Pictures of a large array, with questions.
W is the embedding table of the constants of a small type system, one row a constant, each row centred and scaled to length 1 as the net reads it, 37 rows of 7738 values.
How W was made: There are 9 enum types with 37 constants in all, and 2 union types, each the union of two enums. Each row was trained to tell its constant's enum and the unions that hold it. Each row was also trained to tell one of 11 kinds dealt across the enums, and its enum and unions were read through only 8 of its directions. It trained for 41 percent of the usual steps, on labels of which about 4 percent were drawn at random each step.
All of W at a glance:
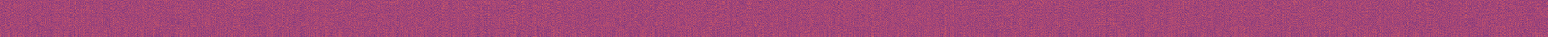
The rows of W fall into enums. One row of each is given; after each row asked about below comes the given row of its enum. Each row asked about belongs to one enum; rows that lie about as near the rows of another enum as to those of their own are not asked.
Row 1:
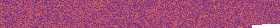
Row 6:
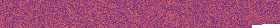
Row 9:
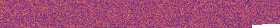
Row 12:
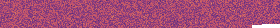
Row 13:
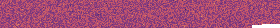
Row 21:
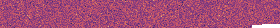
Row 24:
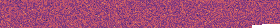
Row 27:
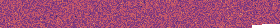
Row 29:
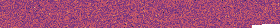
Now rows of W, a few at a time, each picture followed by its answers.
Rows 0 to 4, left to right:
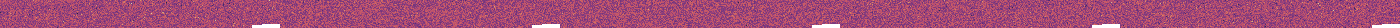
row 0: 12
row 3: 21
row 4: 1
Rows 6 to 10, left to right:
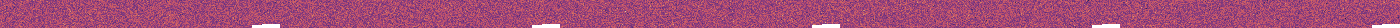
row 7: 27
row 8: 21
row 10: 12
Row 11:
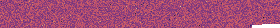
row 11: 21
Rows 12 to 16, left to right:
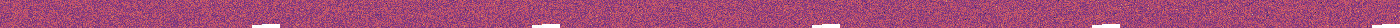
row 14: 21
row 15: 27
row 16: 9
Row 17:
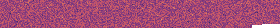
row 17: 21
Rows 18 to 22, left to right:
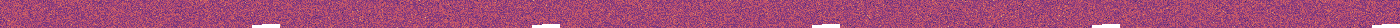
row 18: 12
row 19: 6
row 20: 12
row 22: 24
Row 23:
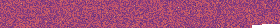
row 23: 6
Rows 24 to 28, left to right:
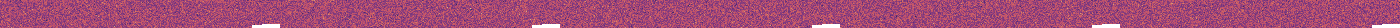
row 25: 13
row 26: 6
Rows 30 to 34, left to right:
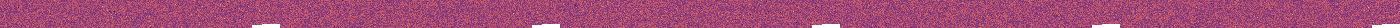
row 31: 12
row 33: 27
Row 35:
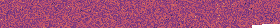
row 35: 27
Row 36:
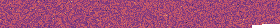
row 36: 27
